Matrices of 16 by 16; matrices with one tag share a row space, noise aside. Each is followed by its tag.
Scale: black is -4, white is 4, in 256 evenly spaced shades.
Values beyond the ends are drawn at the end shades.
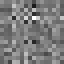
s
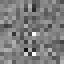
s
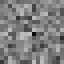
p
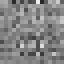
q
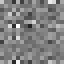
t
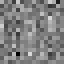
t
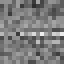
q
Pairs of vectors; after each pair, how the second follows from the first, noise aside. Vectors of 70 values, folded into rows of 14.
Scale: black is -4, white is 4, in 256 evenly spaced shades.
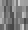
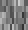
sign-scrambled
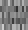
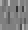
partly zeroed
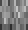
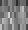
reversed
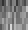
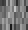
sign-scrambled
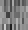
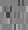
partly zeroed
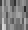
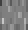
partly zeroed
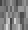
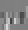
partly zeroed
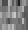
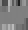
partly zeroed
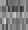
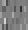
partly zeroed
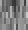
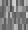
sign-scrambled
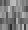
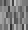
sign-scrambled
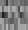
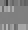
partly zeroed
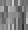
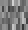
sign-scrambled
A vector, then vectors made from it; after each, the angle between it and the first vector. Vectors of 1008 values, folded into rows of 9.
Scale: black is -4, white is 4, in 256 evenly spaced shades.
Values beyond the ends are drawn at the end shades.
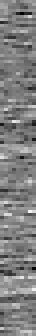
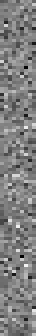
orthogonal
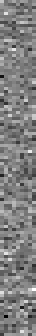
partly aligned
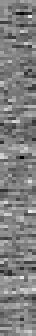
nearly parallel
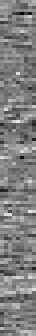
nearly parallel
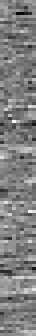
nearly parallel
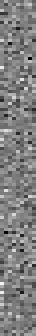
orthogonal
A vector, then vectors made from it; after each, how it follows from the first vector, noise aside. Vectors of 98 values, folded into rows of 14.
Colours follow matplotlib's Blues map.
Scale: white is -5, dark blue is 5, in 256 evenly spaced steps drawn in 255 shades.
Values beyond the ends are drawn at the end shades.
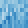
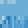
partly zeroed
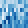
scaled up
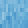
shrunk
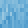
shrunk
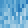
reversed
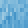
shrunk
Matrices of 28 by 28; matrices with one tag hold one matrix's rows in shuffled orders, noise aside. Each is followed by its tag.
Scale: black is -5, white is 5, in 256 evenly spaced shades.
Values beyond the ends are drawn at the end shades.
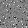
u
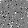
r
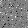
r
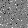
r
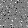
r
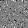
u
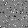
u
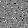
u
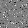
u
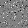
u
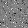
u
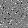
r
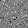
u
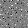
r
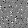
r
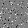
r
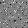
u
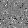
u
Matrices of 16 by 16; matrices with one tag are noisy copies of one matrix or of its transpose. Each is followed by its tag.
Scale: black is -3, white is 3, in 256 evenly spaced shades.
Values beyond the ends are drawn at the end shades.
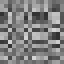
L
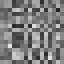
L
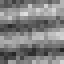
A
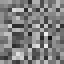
L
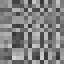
L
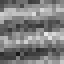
A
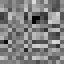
L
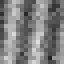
A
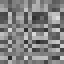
L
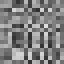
L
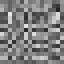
L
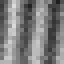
A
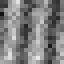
A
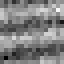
A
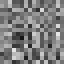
L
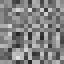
L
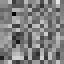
L
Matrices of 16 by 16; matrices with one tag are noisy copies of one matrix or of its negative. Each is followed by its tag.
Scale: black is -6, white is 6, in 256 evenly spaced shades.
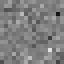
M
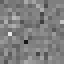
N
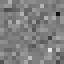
M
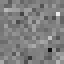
M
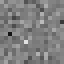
N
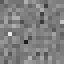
N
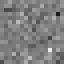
M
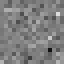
M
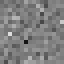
N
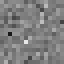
N
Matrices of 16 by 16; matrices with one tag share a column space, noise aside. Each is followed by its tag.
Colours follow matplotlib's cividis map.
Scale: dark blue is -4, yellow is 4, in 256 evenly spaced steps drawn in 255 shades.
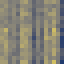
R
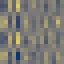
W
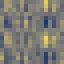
W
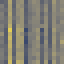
R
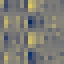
W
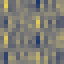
W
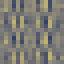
W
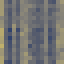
R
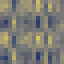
W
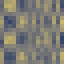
W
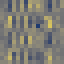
W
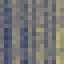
R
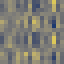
W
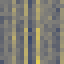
R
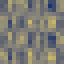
W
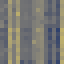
R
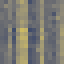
R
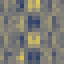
W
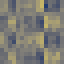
W
